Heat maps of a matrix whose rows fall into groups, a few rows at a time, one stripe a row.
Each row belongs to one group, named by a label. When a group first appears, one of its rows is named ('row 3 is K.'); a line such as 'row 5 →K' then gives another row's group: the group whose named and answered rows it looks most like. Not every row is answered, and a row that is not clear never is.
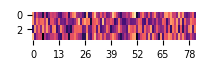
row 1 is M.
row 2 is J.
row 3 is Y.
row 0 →Y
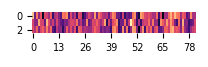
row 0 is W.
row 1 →Y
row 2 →W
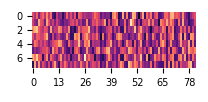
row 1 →Y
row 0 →W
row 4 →M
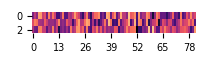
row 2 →Y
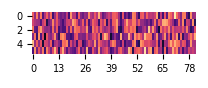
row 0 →W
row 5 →J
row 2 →Y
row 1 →Y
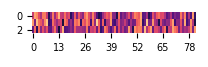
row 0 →M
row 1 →M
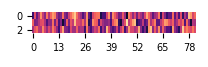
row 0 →J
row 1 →Y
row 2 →J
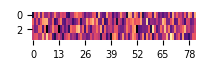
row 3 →W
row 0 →J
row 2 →Y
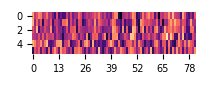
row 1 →W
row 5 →J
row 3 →Y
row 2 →W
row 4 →M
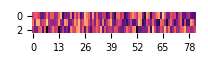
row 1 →M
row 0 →M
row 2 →Y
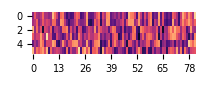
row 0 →J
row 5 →M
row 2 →W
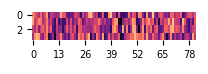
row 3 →M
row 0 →M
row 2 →W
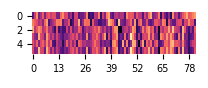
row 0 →J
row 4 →W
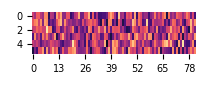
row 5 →J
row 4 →Y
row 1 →M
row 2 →W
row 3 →J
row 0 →M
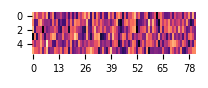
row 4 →W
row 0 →M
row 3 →J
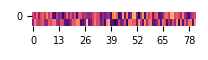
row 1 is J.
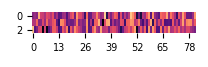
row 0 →Y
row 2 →Y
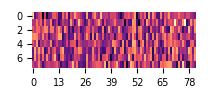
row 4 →W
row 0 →Y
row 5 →J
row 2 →M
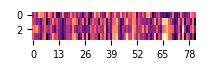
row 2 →W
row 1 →Y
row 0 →J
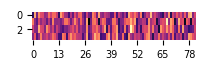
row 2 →Y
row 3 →J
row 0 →J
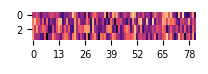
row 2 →M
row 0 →Y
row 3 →Y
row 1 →M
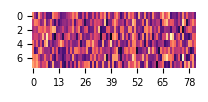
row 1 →W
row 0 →Y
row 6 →W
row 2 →J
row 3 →W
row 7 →M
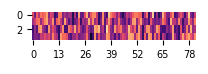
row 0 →M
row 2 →J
